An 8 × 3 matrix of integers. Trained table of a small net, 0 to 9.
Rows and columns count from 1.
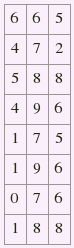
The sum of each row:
17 13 21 19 13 16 13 17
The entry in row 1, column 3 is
5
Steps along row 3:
up same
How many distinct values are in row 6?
3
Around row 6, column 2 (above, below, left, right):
7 7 1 6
